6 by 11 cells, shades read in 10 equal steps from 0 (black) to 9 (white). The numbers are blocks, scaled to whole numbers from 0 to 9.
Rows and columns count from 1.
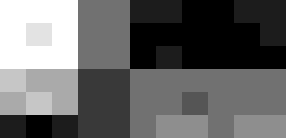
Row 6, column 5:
2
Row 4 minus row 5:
1 -1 0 0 0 0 0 1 0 0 0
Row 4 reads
7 6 6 2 2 4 4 4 4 4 4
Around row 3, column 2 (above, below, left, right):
8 6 9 9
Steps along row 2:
down up down same down same same same same up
